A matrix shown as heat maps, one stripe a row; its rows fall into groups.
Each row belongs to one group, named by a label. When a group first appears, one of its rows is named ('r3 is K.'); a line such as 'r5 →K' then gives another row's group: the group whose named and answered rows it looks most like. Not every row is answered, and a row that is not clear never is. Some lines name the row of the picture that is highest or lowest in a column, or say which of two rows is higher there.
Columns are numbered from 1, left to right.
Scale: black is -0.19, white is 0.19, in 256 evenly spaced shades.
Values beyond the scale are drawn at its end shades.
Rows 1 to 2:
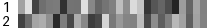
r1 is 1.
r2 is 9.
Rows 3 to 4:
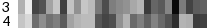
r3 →1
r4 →1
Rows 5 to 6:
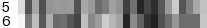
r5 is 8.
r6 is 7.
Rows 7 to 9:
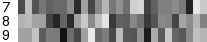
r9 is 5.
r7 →9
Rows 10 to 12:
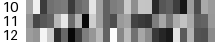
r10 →1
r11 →8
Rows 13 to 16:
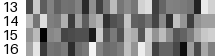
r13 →9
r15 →5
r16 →1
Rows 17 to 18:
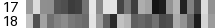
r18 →8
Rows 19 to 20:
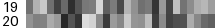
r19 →5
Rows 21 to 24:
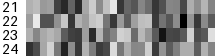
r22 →1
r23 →7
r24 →9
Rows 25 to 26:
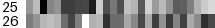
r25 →5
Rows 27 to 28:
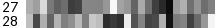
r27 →7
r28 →8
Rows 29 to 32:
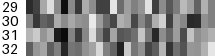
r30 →8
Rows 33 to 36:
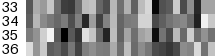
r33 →9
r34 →9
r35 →9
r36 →7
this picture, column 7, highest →36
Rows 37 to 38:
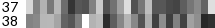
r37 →7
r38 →1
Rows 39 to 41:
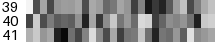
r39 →8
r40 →9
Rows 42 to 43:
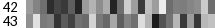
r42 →5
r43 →9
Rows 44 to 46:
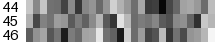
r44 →7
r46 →5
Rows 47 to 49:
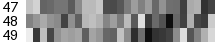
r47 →1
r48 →7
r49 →8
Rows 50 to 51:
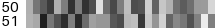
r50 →5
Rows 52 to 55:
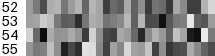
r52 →8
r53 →7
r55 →1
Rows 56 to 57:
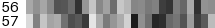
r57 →7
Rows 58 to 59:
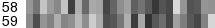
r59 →8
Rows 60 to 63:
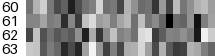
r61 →7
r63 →1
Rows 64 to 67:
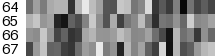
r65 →9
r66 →7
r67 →5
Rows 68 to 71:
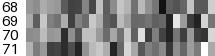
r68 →7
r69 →8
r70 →7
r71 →5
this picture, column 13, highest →70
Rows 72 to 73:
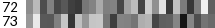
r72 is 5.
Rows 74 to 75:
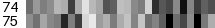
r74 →1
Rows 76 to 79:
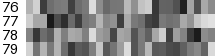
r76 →1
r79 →7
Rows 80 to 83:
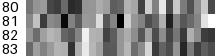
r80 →5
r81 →5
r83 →1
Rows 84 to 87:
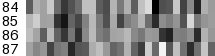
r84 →9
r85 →9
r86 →7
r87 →5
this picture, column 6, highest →87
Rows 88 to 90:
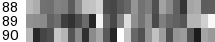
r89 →5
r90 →8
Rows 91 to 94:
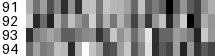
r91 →7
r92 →8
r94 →1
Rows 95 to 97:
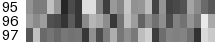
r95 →1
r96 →5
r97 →9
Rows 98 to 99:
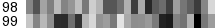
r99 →7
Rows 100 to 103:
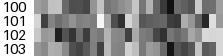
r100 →7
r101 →8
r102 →5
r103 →7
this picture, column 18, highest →103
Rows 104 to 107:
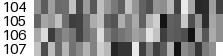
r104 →8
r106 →1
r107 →8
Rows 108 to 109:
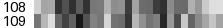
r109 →5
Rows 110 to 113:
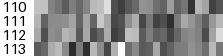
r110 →1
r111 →8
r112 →8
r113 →9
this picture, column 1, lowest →113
